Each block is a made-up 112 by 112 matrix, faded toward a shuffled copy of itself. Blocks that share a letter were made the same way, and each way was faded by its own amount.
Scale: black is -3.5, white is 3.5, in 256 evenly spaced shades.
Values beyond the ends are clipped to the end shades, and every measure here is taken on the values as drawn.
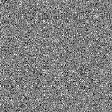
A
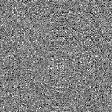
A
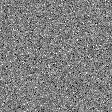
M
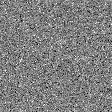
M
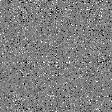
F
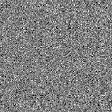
A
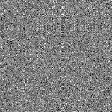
A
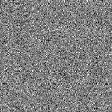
A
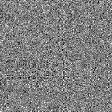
A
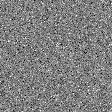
M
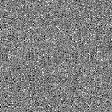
A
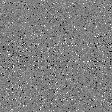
F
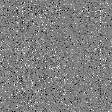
F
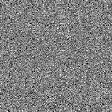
A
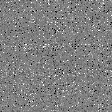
F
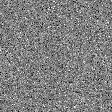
M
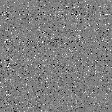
F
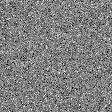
M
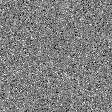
M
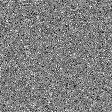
M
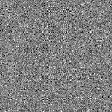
A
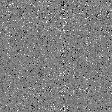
F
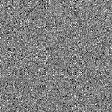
A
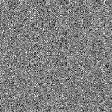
A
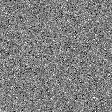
M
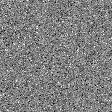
M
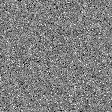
M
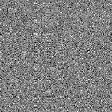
A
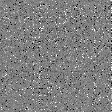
F
